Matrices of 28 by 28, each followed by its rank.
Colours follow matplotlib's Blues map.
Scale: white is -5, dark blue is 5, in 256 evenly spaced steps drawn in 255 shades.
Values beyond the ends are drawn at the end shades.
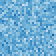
full rank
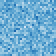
full rank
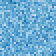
full rank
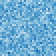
full rank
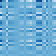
one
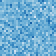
full rank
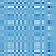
one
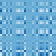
one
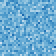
full rank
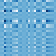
one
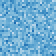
full rank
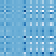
one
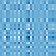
one
